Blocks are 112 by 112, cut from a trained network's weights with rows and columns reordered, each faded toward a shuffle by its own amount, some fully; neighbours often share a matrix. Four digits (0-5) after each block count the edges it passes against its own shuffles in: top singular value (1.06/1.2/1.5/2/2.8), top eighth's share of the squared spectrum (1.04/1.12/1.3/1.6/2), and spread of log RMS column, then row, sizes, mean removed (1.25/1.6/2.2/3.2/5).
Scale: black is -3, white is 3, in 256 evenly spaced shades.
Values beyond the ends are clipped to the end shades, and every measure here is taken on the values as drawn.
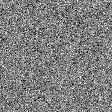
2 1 0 0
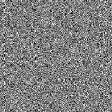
4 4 3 1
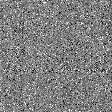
2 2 0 1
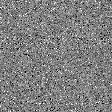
2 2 0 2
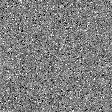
0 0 0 0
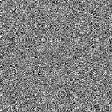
4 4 2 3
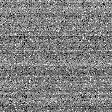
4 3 2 1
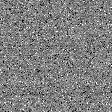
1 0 0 0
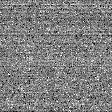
3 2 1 0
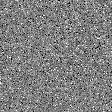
0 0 0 0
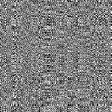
4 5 3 3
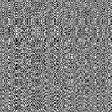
5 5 4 2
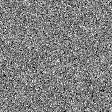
2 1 0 0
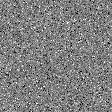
0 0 0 0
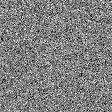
0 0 0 0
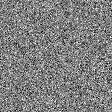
2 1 0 0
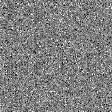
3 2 0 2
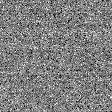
1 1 0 0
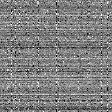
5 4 3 3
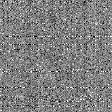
3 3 1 3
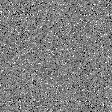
2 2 0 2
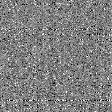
3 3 0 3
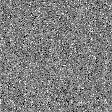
1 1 0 0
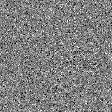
3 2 1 1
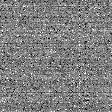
3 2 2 0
